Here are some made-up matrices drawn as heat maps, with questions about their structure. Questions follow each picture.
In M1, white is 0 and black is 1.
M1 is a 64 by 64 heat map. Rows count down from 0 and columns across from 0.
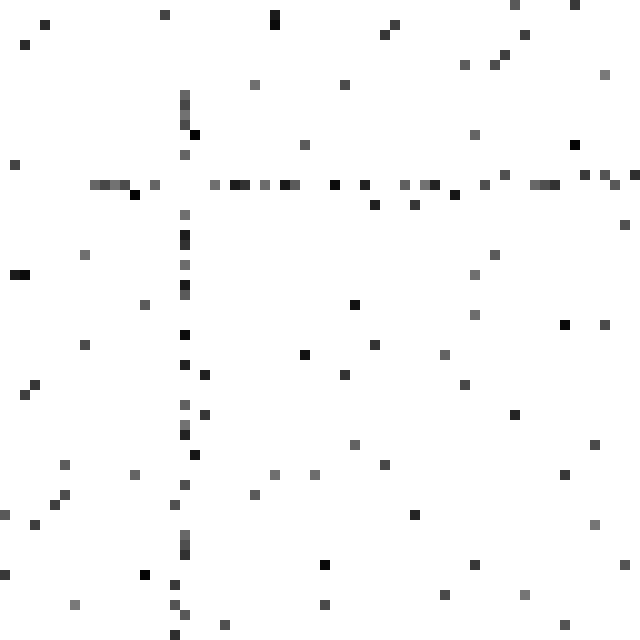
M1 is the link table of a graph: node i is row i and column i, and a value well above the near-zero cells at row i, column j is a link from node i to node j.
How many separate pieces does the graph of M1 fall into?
3
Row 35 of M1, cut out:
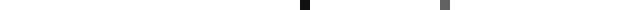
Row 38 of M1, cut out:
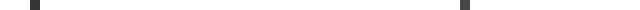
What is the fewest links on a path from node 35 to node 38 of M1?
5
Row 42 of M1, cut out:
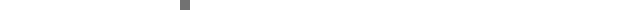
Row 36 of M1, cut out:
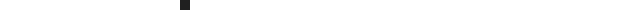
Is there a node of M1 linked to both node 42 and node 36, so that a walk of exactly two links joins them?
yes
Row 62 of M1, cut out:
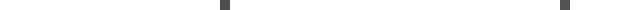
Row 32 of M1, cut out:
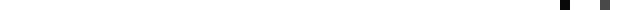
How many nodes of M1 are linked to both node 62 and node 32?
1
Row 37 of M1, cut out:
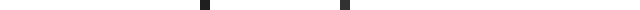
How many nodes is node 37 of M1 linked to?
2
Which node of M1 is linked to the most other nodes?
node 18
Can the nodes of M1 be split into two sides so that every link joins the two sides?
yes
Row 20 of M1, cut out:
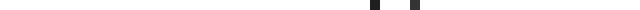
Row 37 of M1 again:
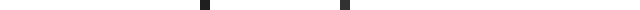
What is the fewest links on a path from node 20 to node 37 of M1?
1
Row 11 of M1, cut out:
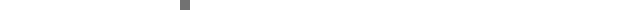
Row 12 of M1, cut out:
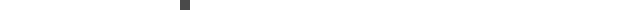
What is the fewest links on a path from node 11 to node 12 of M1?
2
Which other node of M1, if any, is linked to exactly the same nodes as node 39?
node 4
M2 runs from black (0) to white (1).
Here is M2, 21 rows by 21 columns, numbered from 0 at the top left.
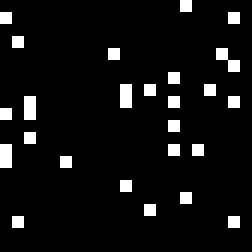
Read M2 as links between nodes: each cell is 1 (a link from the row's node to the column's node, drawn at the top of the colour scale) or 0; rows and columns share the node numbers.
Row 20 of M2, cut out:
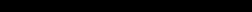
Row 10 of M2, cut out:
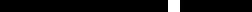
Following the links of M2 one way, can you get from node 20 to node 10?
no
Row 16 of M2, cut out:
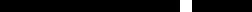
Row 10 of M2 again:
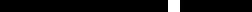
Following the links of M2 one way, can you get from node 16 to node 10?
yes
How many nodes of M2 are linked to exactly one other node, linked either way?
3
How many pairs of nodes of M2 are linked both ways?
0
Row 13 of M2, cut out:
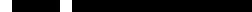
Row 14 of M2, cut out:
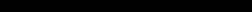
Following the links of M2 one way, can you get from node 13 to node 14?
yes
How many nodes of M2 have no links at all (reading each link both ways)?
1
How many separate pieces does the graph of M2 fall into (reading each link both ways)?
2
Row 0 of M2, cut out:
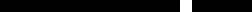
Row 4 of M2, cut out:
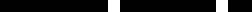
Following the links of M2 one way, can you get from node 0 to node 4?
no
